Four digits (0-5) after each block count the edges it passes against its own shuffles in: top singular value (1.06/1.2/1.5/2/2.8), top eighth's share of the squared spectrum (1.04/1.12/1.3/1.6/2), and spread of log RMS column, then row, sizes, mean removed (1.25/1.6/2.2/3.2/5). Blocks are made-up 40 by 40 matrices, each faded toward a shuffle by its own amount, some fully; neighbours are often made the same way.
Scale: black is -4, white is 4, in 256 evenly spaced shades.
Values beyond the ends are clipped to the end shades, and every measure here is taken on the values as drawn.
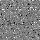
1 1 0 1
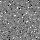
0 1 0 0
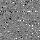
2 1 0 0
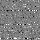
2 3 0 2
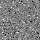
0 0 0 0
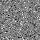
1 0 0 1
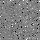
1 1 1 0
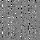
2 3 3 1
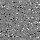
0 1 0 1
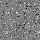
0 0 0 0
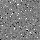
0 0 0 0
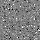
1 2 0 1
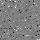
1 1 0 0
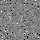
2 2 1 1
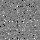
1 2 1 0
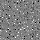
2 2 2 0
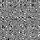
3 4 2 2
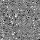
2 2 1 0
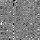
4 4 2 1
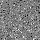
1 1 0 0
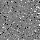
1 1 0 0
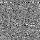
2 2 0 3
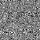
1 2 0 3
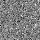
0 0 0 0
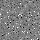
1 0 0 0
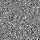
2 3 0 1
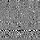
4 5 1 2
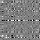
4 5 2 3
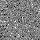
2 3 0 1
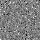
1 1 0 0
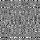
3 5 1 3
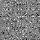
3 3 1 1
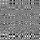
4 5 2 3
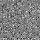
2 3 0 1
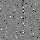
2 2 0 0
